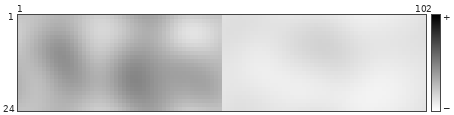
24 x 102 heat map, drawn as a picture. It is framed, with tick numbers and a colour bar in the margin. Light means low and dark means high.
The table splits into one row of 2 panels. Panel 1,1: low, smooth. Panel 1,2: very low, smooth, faint in contrast.
